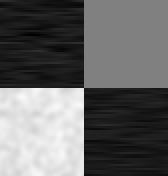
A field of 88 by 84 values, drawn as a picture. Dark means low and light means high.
It is made of 2 by 2 panels. Panel 1,1: very low, streaked across, faint in contrast. Panel 1,2: middling, flat. Panel 2,1: very high, blotchy, faint in contrast. Panel 2,2: very low, streaked across, faint in contrast.
